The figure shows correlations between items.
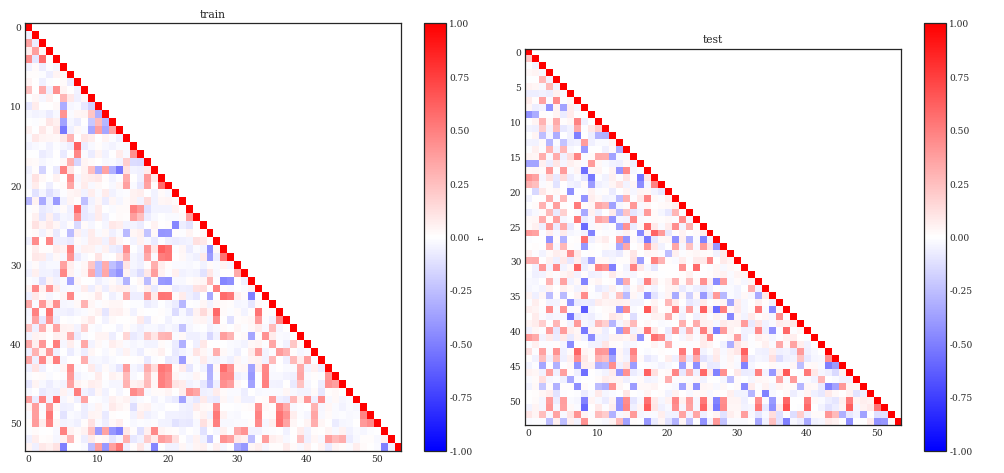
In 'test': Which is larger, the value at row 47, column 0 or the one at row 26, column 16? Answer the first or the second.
the first
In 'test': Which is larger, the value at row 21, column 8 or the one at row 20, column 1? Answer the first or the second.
the second
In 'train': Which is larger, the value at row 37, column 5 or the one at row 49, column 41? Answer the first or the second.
the second
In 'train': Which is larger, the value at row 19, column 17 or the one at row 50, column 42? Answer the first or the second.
the first
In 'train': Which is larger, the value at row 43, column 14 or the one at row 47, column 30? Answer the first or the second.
the first
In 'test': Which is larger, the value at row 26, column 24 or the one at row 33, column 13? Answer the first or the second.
the first
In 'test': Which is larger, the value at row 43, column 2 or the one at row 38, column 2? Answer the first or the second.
the first
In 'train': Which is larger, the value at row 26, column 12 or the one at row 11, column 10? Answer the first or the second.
the first
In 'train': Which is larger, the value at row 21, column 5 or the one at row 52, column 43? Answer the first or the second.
the second
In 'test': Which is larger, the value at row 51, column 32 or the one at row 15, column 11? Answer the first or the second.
the second
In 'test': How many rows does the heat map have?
54
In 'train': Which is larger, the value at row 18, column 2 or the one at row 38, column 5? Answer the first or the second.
the second
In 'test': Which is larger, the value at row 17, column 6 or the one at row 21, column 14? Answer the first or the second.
the second
